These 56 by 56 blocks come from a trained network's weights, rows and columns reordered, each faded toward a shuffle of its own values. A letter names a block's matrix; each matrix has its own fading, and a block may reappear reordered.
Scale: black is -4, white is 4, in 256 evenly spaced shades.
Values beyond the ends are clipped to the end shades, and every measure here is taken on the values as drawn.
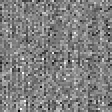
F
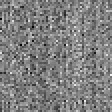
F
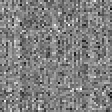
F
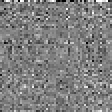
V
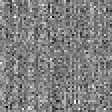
F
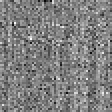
F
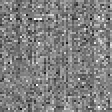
F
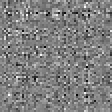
V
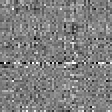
V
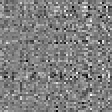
V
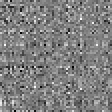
V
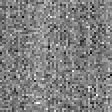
F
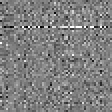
V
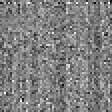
F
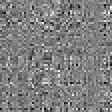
V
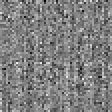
F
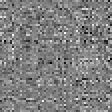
V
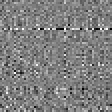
V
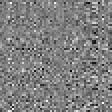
V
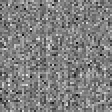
F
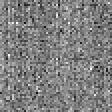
F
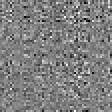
V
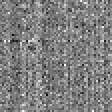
F
